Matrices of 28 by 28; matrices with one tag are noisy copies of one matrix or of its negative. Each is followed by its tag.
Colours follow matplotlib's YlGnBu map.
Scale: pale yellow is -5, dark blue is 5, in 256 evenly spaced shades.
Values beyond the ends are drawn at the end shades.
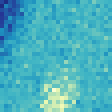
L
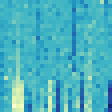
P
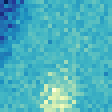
L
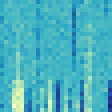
P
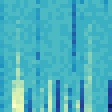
P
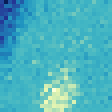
L
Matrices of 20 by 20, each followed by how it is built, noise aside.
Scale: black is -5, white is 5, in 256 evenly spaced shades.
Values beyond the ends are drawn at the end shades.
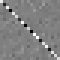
diagonal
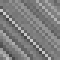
Toeplitz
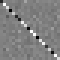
diagonal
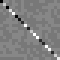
diagonal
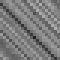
Toeplitz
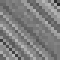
Toeplitz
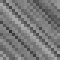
Toeplitz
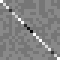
diagonal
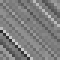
Toeplitz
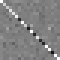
diagonal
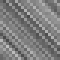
Toeplitz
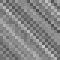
Toeplitz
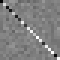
diagonal
